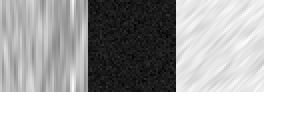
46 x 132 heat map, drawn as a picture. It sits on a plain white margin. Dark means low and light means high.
It is made of 1 by 3 panels. Panel 1,1: high, streaked downward. Panel 1,2: very low, fine-grained, faint in contrast. Panel 1,3: very high, slanting up to the right, faint in contrast.
